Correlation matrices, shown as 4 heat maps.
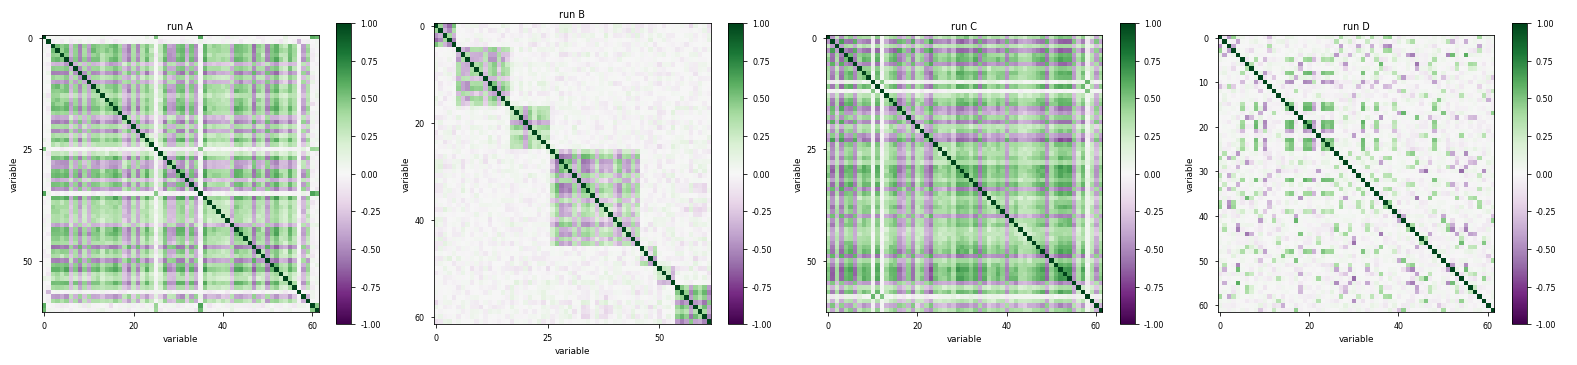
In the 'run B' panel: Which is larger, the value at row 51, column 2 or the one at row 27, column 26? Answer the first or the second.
the second
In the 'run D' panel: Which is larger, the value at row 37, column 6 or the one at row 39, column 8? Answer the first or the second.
the second
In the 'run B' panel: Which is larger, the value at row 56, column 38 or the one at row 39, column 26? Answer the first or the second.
the second
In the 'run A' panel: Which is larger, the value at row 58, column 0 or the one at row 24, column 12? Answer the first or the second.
the second
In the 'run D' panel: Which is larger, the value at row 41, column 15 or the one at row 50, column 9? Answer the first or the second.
the first
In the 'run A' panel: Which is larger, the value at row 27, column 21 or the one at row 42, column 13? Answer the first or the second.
the second
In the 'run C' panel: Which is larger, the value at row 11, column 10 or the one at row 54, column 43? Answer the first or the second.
the second
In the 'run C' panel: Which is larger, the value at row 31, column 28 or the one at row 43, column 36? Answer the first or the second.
the first
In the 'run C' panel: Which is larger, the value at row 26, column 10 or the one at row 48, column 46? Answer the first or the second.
the second
